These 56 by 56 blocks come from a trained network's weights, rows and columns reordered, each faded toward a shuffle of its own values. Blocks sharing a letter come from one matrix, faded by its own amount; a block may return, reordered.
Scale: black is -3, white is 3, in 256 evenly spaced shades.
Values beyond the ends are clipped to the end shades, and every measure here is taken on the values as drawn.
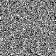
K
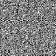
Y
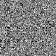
Y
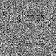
Y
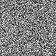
K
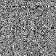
Y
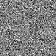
Y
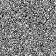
Y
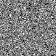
K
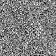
K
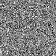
K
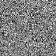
Y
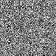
K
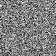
K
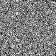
K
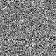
Y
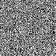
K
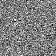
K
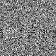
Y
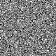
K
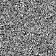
Y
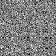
Y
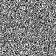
Y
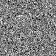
K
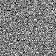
K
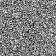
K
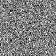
K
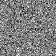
K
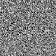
Y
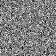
K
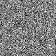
K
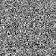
Y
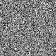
K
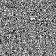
Y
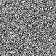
Y
